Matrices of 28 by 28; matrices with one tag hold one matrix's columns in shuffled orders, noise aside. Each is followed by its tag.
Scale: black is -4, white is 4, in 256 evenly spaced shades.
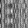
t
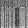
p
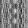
t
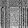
p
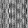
t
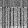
p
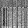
p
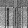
p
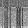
p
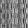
t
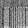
p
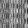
t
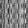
t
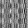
t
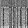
p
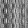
t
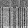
p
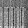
p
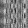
t
